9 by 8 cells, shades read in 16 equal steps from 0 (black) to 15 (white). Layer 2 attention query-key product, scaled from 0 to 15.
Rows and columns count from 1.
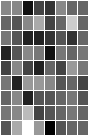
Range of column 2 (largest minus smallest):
8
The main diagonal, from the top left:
8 5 2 7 6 5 7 6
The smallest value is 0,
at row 9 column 5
